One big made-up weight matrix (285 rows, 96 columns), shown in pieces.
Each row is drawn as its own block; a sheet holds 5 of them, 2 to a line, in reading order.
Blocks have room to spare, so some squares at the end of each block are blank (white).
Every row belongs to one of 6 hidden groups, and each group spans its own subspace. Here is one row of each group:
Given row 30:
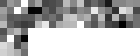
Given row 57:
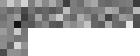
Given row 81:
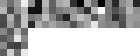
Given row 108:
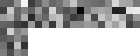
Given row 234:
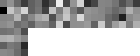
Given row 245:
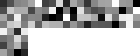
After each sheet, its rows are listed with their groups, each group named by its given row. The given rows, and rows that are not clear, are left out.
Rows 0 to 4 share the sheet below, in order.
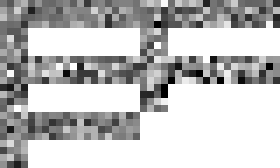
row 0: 30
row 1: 57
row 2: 245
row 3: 81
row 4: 245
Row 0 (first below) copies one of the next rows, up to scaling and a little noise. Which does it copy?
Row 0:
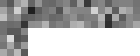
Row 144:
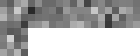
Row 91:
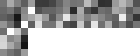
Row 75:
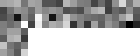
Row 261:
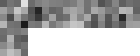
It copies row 144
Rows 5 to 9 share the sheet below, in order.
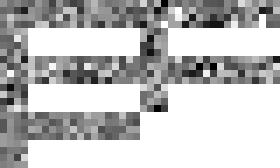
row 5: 57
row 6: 30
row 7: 245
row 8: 245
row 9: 108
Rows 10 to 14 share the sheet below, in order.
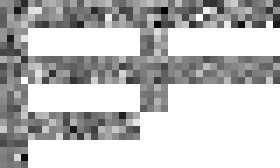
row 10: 30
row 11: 57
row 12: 30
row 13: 57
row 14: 108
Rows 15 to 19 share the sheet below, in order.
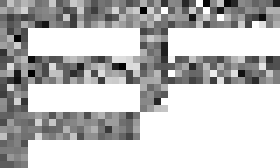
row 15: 57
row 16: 234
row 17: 108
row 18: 108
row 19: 81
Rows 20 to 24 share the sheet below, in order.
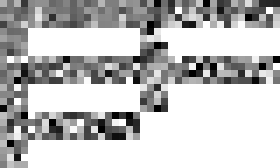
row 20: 30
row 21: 81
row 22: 57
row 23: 245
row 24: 108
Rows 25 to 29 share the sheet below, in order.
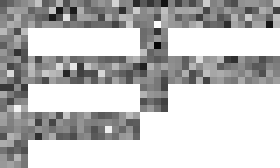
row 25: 245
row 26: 57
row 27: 245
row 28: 234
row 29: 81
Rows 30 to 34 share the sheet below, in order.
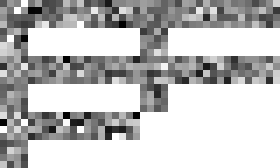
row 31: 245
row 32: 234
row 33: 57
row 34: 234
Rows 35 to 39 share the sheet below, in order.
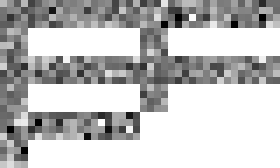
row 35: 245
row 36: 30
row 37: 234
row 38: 108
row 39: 30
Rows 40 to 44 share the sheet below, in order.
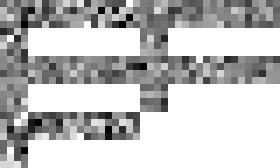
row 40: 30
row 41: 30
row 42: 108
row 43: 234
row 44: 30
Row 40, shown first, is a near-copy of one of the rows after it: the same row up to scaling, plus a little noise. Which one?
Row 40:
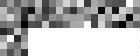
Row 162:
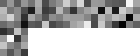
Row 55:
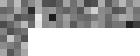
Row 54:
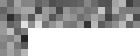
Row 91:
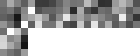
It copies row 162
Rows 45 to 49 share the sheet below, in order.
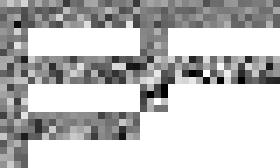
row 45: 57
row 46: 57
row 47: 108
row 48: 81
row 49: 30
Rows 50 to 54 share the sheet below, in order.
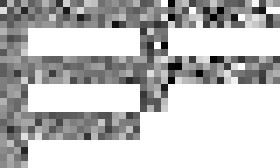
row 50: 234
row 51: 108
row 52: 30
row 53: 81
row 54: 30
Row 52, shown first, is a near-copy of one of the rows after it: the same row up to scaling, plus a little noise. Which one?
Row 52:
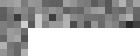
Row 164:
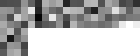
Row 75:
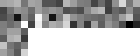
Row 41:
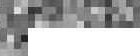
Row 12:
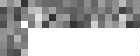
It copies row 75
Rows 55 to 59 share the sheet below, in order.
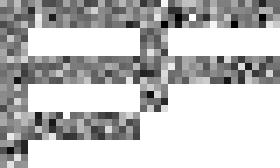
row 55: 30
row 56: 30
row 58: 30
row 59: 81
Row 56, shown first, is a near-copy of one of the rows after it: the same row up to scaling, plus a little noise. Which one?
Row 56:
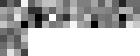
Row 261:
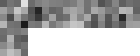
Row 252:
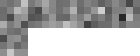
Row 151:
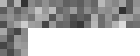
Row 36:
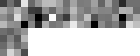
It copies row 36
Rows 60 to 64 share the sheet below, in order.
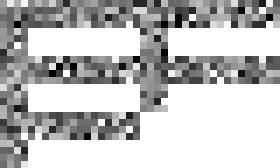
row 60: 57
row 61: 30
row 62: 245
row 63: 108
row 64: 30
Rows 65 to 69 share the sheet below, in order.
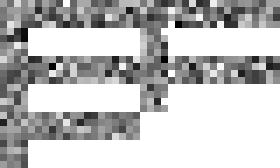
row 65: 81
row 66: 81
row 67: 245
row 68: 108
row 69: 234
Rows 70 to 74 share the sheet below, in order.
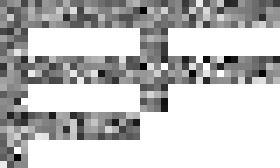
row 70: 245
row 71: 234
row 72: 108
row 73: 234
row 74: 57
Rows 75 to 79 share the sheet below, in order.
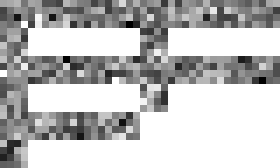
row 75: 30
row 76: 245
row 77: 234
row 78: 30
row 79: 30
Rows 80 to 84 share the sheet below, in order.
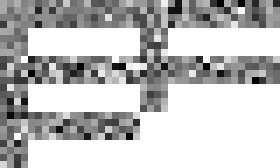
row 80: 81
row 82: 108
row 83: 234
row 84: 57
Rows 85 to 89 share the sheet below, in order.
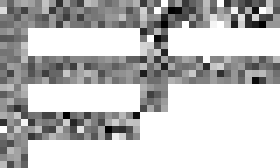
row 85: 234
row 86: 30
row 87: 245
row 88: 234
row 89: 234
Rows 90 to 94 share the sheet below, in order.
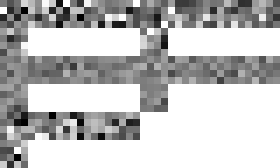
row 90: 234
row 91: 30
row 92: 245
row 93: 108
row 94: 57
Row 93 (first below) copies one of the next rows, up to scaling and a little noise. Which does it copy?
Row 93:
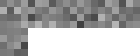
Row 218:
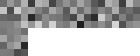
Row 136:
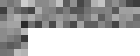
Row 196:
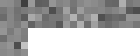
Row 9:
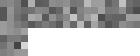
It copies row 218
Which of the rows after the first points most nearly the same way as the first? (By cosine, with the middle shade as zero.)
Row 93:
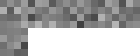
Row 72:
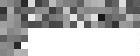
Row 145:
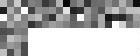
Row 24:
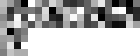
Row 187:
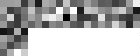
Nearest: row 187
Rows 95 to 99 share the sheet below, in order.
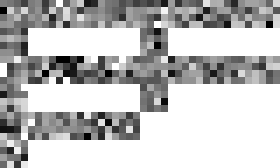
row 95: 234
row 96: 57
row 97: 234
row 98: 108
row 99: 30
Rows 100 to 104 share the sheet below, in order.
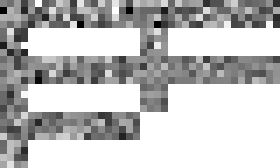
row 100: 81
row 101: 57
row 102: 30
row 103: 234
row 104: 30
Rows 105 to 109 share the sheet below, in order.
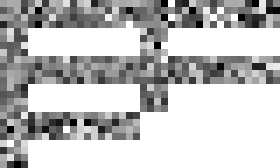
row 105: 81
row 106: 108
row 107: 81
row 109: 245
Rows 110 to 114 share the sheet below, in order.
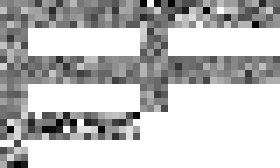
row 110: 81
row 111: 234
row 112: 234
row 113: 30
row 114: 245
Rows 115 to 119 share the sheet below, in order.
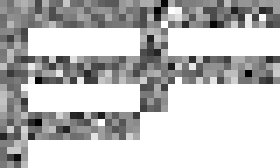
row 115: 81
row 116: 30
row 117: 81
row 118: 81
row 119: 81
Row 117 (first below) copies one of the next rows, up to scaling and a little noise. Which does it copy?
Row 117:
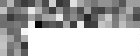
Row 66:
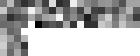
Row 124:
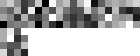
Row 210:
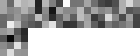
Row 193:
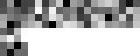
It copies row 66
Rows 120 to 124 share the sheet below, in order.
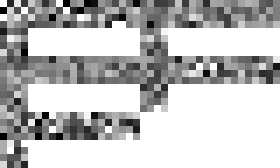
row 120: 234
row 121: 81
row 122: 57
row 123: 245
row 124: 81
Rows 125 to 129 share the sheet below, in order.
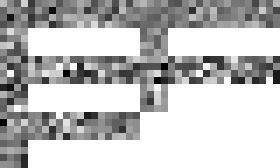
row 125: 245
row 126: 245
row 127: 245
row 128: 57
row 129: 234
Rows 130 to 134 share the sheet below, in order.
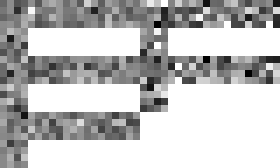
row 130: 30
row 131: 57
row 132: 245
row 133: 81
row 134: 108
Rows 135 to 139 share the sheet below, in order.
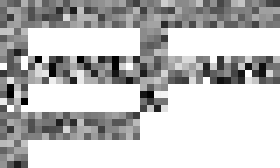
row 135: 245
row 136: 108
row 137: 81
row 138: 30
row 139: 245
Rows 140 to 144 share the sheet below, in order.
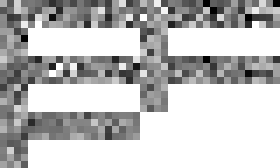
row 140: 30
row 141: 234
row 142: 245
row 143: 234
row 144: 30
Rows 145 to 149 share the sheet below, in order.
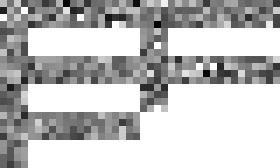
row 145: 234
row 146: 57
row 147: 30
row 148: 245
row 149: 30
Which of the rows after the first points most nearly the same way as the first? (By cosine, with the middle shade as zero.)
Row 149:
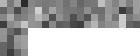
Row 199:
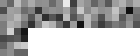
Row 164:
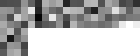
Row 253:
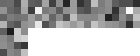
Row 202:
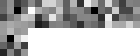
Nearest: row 202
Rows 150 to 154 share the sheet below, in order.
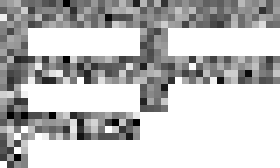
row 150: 234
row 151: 30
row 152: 81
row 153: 81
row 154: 57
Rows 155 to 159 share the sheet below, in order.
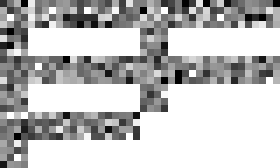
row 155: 245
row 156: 234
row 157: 81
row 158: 30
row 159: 57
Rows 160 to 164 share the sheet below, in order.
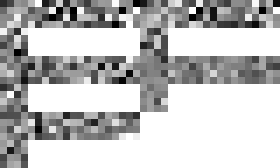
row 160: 245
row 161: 245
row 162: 30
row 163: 108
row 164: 30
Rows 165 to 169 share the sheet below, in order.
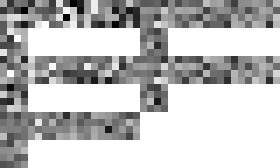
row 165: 57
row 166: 57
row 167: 245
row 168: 57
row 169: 81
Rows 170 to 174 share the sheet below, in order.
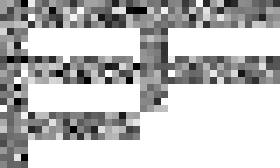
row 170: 108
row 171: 234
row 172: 57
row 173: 108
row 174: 108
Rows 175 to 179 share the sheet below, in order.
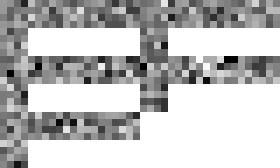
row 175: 108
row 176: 108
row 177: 30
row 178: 234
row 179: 245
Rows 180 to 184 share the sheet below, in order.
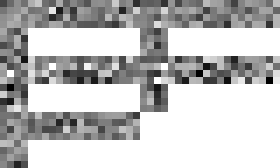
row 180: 245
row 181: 57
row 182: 245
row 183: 57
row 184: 245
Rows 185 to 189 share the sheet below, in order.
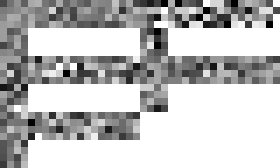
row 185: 245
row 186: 57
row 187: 245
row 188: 245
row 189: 81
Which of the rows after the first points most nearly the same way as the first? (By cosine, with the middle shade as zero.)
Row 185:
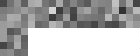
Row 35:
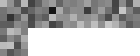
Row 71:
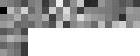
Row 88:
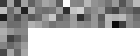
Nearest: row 71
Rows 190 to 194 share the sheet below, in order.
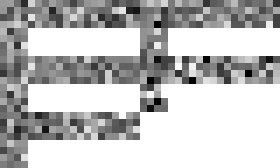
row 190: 108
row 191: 57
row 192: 30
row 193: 81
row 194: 108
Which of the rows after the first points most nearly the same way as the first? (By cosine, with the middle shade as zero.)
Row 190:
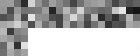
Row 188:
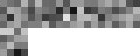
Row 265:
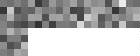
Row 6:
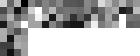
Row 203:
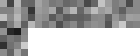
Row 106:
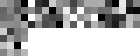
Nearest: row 106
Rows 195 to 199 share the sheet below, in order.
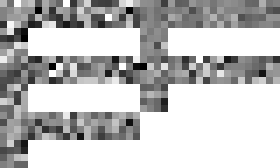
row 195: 81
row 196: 108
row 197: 245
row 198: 234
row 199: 81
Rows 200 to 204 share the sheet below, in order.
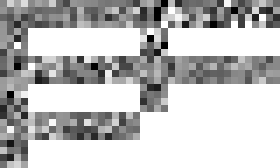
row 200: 57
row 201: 30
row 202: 30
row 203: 30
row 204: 245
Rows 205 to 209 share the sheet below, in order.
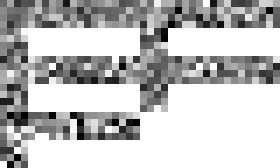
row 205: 81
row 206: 81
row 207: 245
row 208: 245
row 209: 57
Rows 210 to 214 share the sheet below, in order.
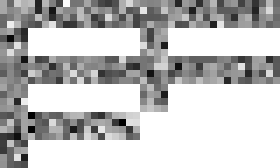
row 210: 81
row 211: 81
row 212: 108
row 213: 30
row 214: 108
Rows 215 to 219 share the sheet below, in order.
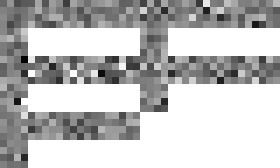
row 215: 81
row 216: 234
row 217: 108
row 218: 108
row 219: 108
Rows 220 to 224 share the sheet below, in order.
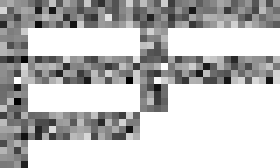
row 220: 81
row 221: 245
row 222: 57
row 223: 57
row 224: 30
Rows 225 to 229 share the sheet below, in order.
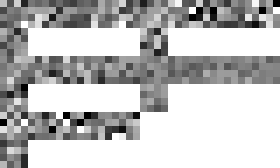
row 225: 30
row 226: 245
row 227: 81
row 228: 245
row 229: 234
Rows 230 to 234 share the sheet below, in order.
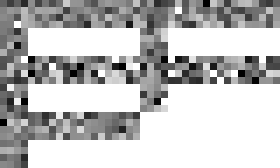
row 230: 57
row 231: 81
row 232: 108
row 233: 108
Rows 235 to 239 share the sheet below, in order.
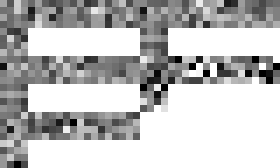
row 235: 30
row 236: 234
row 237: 234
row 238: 245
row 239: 245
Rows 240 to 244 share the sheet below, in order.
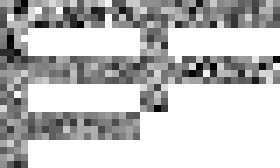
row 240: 30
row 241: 81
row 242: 57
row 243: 245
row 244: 245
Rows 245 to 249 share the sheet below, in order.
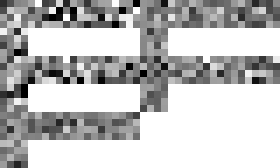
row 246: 108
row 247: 81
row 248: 234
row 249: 245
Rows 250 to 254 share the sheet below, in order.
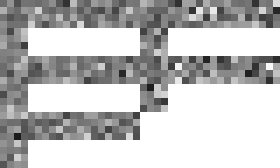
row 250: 81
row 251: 245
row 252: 30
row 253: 81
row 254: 57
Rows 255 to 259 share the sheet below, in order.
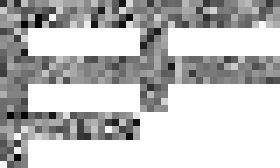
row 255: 30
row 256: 30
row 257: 234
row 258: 30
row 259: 57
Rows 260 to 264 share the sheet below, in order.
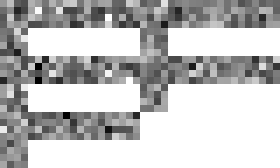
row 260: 30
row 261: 30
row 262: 81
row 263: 245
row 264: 234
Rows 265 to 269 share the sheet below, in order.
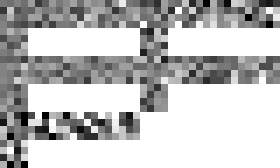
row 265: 108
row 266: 81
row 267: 57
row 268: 30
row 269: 81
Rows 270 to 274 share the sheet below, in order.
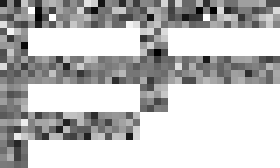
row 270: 30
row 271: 245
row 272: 234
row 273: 81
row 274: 57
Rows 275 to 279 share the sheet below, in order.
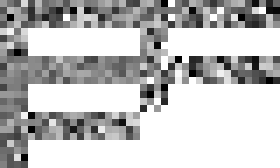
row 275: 245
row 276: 108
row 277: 234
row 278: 81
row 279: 108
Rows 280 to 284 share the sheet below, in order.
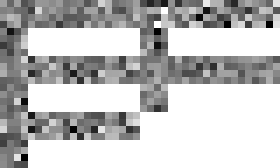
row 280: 30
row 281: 57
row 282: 108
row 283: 245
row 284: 108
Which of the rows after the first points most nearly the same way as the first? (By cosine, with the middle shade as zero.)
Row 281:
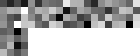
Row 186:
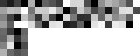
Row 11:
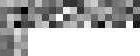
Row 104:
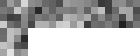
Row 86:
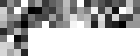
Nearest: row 186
